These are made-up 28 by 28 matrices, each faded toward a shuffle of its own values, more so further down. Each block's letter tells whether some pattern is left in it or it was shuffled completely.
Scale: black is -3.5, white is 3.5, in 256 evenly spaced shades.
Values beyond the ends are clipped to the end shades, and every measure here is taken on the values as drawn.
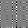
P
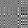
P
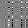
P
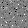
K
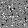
K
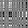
P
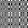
P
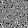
K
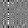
P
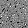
K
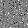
K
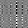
P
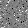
K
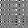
P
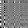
P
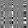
P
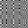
P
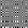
P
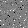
K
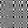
P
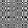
P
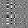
P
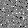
K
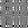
P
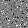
K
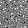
K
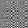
P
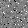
K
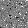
K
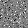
K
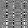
P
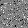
K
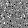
K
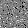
K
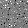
K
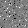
K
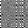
P
